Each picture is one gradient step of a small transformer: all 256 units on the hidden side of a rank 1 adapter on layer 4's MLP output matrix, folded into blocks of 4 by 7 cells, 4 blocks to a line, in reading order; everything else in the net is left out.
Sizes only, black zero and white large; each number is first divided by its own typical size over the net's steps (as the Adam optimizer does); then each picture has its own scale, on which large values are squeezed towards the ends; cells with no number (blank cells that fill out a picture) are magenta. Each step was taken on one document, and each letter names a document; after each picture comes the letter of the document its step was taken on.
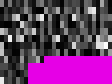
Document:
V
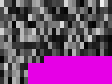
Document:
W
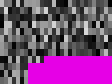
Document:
W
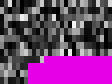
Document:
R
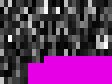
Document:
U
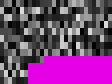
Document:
R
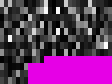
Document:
U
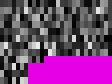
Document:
W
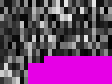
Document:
W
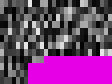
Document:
R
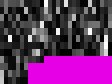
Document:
U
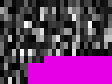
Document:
V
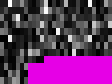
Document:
U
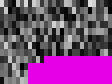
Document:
W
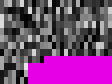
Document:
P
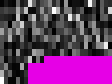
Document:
U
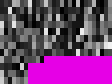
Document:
P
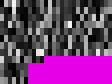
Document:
P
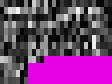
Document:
W
